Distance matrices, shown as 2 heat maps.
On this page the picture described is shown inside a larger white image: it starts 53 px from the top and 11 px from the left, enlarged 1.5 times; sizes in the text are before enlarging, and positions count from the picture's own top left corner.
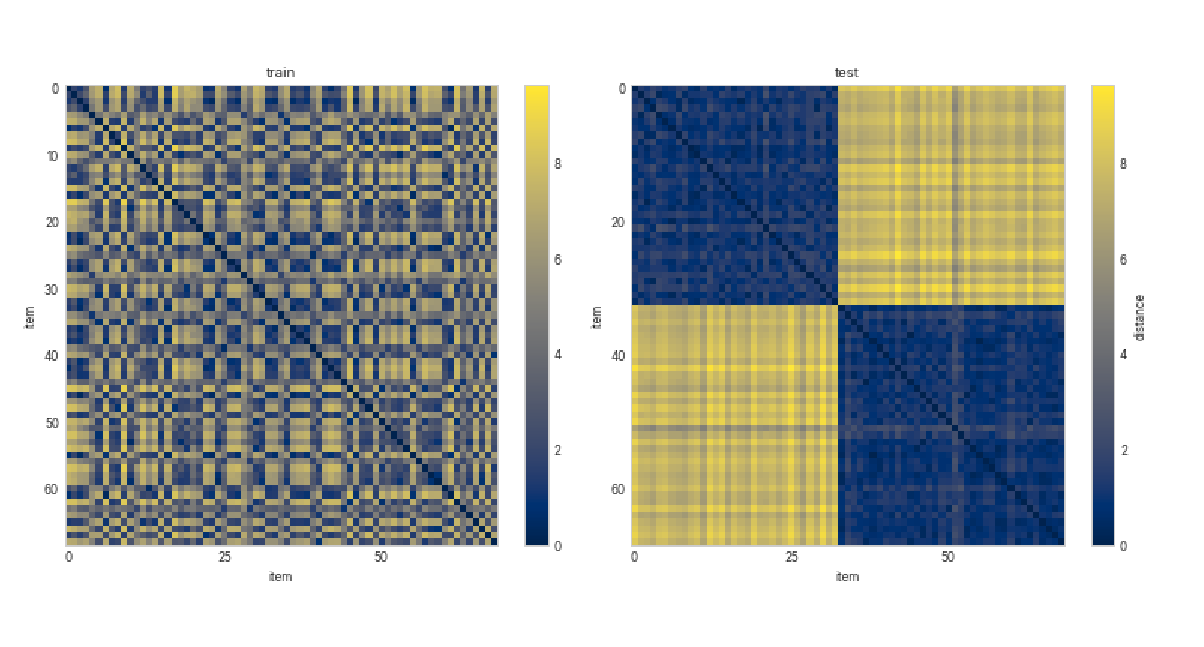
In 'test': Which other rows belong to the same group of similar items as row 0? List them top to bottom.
1, 2, 3, 4, 5, 6, 7, 8, 9, 10, 11, 12, 13, 14, 15, 16, 17, 18, 19, 20, 21, 22, 23, 24, 25, 26, 27, 28, 29, 30, 31, 32
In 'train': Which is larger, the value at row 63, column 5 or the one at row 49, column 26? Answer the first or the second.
the first
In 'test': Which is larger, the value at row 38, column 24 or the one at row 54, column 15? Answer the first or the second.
the first
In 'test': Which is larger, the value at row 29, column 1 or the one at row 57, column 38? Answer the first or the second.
the first
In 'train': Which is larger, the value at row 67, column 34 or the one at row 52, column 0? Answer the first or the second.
the second
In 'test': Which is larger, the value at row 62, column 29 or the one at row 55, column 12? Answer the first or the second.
the second
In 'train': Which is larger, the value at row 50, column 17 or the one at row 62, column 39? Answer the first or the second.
the second
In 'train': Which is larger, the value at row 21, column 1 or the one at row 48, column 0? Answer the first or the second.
the second
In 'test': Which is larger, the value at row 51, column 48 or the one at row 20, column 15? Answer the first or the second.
the first
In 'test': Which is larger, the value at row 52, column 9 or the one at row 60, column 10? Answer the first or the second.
the second
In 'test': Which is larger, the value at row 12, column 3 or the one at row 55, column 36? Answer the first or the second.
the first
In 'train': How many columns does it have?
69
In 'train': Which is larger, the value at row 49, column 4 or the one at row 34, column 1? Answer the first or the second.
the second
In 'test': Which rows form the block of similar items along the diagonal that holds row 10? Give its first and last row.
0 to 32
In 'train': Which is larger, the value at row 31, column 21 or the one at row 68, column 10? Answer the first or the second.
the second
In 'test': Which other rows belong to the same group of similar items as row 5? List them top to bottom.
0, 1, 2, 3, 4, 6, 7, 8, 9, 10, 11, 12, 13, 14, 15, 16, 17, 18, 19, 20, 21, 22, 23, 24, 25, 26, 27, 28, 29, 30, 31, 32
